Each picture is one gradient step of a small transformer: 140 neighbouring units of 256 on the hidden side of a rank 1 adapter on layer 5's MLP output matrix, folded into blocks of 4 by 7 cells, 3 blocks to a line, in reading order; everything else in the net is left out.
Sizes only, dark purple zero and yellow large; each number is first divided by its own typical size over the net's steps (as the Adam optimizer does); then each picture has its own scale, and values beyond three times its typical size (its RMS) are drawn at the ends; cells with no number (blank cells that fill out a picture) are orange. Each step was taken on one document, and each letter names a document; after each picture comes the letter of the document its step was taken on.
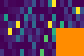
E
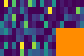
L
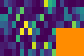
L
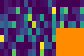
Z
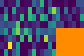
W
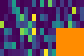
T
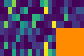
L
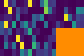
L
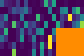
Z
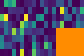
L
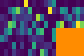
Z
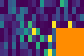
T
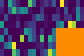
T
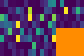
E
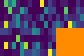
L
